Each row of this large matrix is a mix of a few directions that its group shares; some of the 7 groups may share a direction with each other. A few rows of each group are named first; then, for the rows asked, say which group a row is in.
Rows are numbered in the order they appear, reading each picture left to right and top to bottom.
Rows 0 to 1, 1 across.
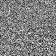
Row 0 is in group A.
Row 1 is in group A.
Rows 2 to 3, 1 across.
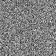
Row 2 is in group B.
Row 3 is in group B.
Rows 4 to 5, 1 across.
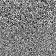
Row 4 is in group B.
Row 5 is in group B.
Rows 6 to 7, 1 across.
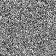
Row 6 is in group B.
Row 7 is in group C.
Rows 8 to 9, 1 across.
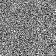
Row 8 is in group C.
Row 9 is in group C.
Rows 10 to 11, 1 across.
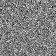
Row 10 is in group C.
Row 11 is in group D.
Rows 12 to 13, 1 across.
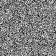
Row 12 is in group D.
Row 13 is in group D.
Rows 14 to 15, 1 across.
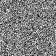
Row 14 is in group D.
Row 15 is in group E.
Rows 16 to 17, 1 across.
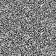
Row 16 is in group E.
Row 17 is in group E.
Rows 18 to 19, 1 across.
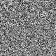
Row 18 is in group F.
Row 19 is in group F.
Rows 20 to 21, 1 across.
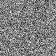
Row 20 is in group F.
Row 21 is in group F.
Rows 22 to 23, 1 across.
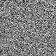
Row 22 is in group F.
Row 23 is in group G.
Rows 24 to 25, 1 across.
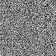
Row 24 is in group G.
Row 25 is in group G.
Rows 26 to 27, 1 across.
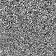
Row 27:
G
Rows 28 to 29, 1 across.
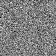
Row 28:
E
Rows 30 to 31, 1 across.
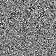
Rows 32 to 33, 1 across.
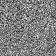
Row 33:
F
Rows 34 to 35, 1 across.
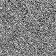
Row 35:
G
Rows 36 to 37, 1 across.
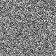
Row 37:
C
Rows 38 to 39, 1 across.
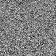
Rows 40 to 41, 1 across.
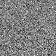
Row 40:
C
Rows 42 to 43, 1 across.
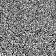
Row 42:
E
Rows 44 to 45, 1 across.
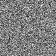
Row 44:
E
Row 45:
A
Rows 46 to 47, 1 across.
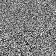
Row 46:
G
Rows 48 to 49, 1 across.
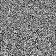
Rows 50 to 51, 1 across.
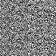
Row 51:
A
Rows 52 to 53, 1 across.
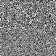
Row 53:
B
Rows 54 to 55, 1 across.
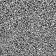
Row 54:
D
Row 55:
G
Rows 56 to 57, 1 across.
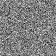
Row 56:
A
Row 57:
C
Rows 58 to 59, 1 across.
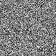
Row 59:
B
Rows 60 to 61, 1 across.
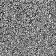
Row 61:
C
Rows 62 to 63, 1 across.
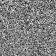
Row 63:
D
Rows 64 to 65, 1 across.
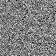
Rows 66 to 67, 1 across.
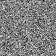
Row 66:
D
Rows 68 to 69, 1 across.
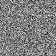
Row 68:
A
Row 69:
G
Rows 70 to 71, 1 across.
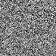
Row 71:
C
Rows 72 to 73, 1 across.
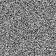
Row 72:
D
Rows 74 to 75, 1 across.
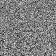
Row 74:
B
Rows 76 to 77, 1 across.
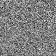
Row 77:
G
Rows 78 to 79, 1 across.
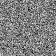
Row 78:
F
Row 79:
C
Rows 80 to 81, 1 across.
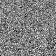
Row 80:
E
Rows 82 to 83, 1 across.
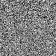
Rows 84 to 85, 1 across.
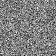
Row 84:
F
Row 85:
E
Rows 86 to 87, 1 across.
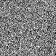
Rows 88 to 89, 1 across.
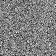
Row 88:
B
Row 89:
E
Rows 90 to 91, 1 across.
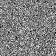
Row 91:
B
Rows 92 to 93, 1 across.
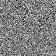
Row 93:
E
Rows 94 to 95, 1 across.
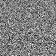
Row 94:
F
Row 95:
A
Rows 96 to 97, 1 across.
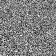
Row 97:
E
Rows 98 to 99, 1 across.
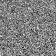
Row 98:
F
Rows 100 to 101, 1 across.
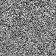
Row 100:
C
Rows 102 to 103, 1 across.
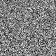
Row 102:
F
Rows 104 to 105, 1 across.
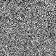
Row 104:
B
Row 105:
F
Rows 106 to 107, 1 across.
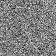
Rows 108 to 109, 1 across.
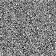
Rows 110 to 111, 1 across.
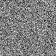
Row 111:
C
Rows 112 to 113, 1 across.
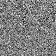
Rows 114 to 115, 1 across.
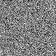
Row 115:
G
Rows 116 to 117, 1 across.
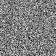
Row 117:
F
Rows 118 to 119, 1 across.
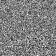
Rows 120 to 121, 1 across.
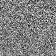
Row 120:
A
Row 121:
C
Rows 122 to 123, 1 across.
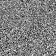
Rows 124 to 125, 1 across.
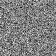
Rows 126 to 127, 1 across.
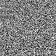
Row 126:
G
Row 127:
B
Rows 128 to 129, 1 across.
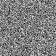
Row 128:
A
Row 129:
D
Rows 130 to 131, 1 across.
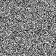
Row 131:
C
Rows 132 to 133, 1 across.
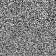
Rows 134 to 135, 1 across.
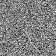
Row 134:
G
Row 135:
C
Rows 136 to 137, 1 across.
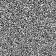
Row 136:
E
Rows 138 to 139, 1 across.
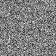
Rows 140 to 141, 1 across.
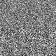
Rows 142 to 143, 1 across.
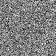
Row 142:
B
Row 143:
B
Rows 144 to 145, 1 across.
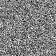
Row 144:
G
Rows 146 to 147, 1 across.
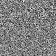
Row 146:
F
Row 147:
F
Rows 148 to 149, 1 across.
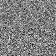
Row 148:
C
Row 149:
A
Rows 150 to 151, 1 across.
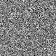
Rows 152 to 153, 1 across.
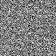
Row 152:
A
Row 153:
A
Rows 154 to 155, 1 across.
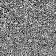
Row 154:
E
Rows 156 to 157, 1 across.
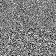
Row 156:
G
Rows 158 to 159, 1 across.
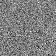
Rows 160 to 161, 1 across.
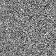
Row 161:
G
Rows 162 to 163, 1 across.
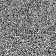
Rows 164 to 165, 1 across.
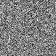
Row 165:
A
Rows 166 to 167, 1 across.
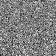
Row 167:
C
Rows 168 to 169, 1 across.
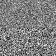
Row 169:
D
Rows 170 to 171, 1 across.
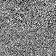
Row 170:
B
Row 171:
F
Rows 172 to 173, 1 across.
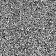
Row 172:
B
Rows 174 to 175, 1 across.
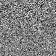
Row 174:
E
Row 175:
B
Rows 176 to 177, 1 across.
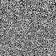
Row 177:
A
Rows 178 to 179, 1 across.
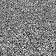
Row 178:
B
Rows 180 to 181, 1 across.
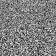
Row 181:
D
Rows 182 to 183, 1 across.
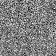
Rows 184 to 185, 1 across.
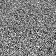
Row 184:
G
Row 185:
B
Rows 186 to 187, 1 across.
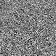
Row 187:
E
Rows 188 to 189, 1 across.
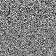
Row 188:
A
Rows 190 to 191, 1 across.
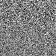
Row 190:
C
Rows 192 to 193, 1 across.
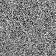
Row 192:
C
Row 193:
G
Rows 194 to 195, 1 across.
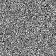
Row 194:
G
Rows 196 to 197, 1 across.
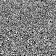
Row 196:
B
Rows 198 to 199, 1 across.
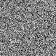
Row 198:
A
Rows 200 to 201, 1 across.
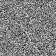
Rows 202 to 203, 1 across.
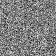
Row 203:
F
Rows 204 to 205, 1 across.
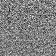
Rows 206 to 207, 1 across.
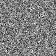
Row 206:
F
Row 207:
C
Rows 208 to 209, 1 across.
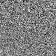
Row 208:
F
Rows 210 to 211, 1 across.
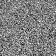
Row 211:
D
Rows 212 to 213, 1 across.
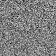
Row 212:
F
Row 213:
D
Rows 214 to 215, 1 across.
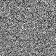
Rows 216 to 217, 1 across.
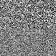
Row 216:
A
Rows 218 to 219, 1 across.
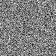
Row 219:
A
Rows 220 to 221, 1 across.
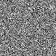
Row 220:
F
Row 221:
F
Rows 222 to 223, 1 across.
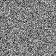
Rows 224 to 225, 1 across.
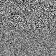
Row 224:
F
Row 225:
D
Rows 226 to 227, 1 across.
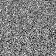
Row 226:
D
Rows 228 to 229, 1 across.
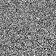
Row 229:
A
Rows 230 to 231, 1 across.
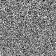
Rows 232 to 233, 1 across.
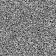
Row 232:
B
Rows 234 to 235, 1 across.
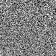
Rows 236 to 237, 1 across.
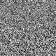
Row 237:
F
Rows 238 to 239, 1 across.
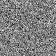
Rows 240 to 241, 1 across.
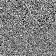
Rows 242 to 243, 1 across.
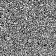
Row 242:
E
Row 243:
D
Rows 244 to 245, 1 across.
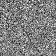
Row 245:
G
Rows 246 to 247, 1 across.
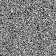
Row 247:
C
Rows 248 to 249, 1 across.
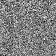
